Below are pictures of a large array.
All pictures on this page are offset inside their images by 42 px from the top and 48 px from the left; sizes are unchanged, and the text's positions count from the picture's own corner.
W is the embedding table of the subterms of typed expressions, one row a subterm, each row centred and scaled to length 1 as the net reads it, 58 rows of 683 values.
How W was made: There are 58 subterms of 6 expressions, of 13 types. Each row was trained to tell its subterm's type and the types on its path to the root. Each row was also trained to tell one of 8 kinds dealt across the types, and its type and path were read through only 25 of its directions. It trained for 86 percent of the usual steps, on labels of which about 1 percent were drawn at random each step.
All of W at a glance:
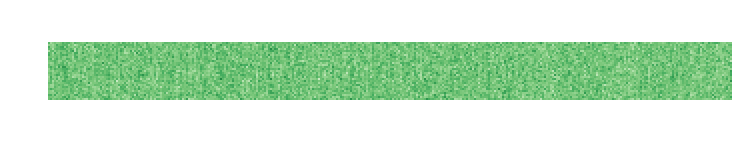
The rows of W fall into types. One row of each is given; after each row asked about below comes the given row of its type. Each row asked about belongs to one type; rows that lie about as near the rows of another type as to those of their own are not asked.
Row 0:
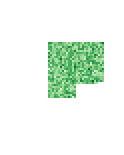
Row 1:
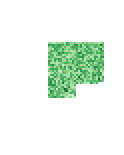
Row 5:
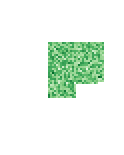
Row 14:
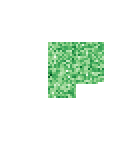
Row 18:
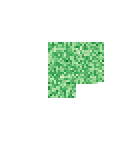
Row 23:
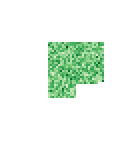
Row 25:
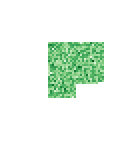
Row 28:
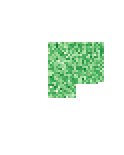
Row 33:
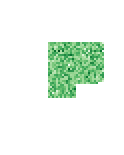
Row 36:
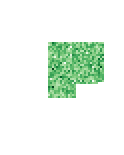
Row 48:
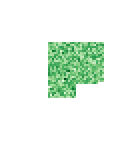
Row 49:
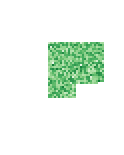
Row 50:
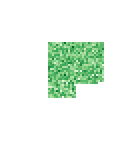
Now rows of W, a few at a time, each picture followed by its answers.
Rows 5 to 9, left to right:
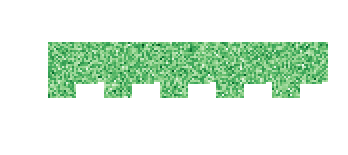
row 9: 28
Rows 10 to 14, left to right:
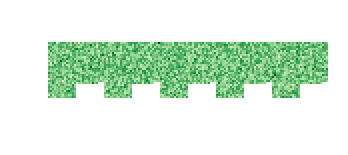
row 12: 0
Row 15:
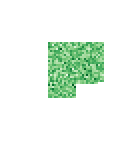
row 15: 49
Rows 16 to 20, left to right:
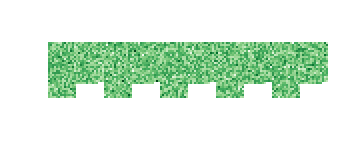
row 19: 33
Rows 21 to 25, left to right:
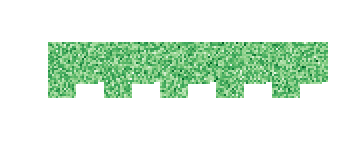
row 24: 0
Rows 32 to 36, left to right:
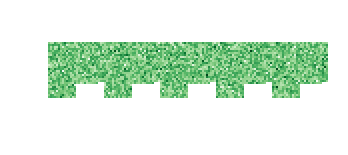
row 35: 36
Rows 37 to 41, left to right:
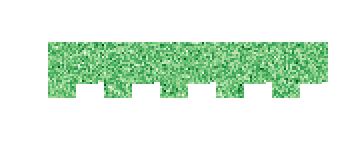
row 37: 28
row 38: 18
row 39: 25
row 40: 36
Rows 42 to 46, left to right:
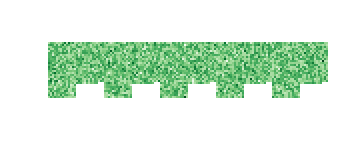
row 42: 1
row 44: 18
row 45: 28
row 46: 18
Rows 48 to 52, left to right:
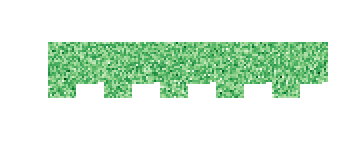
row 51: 1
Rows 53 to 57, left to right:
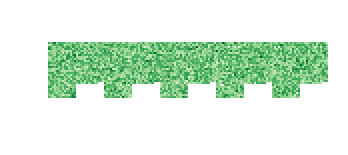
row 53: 0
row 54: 1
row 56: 50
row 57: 49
